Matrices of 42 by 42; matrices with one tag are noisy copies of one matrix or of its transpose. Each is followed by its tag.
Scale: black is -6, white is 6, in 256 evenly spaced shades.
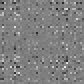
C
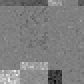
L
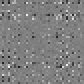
C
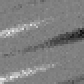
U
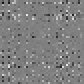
C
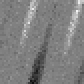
U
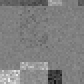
L
